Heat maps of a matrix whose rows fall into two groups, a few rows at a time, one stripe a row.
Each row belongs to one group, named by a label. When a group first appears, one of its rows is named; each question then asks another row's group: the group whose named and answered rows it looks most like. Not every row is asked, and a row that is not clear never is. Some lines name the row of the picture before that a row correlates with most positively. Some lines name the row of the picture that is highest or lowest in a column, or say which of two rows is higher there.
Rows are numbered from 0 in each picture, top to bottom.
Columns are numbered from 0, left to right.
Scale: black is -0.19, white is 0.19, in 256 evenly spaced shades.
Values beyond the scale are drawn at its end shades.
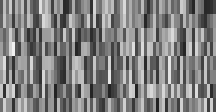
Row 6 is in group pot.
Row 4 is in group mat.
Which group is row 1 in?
mat
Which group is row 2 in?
pot
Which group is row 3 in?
pot
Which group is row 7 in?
mat
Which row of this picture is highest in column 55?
3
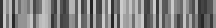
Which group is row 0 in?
mat
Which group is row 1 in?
mat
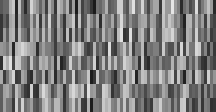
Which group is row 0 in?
pot
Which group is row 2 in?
pot
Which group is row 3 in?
mat
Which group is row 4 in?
mat
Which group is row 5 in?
pot
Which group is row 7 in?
mat
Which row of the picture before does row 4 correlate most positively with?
0
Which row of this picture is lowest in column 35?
3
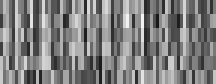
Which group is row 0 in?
mat
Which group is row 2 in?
mat
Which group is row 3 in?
mat
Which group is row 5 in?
pot
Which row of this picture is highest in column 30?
2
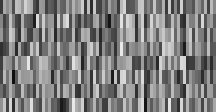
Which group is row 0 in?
mat
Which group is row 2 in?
pot
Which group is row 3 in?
pot
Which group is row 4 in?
mat
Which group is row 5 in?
mat
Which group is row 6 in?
pot
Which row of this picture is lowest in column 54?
5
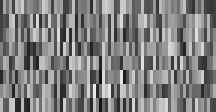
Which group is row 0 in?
mat
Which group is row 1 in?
pot
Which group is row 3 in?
pot
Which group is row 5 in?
pot
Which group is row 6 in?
mat
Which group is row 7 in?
pot
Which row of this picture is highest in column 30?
1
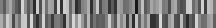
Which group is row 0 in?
pot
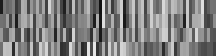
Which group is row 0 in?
pot
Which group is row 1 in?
pot
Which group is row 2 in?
pot
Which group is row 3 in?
mat
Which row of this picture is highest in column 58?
0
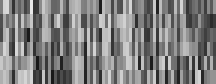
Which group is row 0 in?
mat
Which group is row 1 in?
mat
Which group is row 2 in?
mat
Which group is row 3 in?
mat
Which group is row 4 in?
mat
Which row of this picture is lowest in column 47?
5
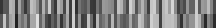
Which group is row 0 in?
pot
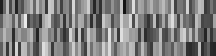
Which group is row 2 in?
mat
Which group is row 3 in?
mat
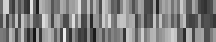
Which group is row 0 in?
mat
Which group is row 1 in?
mat
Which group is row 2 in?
pot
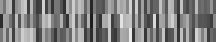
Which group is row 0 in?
mat
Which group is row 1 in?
mat
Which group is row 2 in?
mat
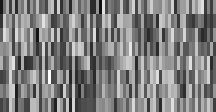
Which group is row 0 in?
pot
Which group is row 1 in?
mat
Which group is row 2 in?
mat
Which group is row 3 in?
mat
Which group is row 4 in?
pot
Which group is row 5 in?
pot
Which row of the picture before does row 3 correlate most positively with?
0
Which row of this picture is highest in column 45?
3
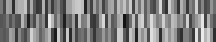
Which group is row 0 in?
mat
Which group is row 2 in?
pot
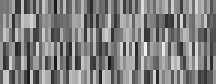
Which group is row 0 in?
pot
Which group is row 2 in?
mat
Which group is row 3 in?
pot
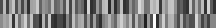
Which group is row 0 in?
pot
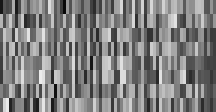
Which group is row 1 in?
pot
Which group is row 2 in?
mat
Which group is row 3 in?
pot
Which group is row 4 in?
mat
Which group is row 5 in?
mat
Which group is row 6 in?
pot
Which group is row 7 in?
mat
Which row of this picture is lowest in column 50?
2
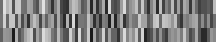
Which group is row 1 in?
pot
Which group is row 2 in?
mat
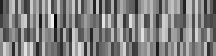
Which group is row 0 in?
pot
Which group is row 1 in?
pot
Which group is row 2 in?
pot
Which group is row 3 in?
mat
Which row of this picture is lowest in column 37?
3
